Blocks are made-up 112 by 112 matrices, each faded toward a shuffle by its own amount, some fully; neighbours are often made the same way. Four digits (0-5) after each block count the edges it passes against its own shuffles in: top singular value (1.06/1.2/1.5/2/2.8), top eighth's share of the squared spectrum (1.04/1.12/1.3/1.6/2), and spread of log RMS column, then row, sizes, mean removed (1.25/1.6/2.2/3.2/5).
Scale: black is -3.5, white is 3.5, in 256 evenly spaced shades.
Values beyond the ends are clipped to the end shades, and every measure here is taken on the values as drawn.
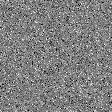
0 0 0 0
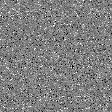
1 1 0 2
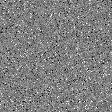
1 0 0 0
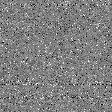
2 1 0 2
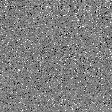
3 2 0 1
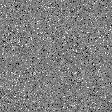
3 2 0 1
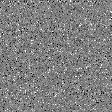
3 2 0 1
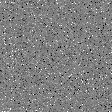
0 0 0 0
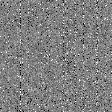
2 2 3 0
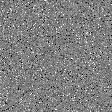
0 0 0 0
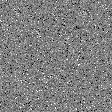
0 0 0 0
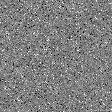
0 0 0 0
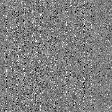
1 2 3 0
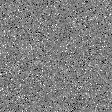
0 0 0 0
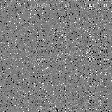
4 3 2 1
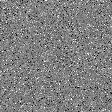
0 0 0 0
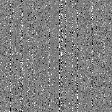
2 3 4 0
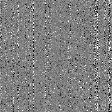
2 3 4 0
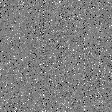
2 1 1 0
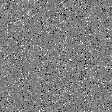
1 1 2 0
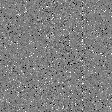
2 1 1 0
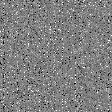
1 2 2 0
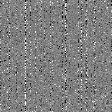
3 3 4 0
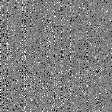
4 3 3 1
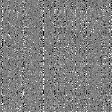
4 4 3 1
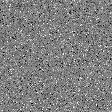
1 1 0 0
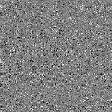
4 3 2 2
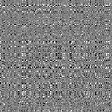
5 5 3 4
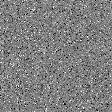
3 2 0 1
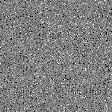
3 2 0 1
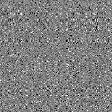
4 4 2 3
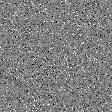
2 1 0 0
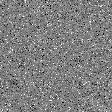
3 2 0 1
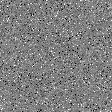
1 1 0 0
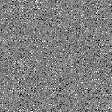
4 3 2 2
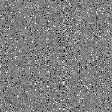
4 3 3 1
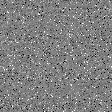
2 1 0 1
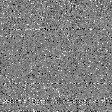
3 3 0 3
